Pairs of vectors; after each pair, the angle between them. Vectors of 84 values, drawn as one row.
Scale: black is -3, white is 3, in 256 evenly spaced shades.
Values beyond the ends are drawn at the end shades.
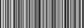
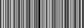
nearly parallel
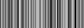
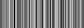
orthogonal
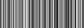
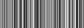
partly opposed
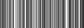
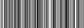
partly opposed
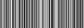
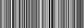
nearly parallel
